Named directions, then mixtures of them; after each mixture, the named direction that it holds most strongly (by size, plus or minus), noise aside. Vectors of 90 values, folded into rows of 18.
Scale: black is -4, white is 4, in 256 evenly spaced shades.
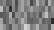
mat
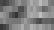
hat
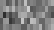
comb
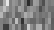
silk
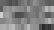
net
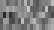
comb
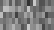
silk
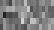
comb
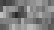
hat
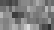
net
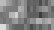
hat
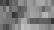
hat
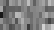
net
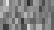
silk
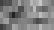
hat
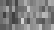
comb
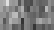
hat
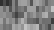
mat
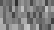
mat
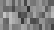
comb
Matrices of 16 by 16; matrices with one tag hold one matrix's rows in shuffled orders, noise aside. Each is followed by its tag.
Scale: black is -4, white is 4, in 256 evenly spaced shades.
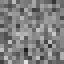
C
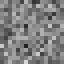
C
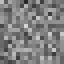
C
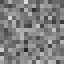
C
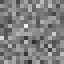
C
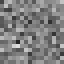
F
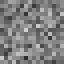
C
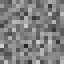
C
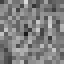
C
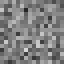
C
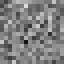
C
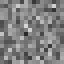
C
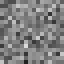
C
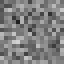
F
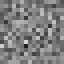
C
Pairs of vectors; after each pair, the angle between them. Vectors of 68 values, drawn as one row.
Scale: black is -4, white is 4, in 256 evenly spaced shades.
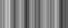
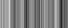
nearly parallel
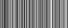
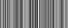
orthogonal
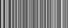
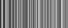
nearly parallel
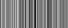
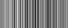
partly aligned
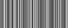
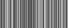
partly opposed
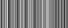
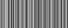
partly aligned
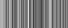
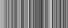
nearly parallel
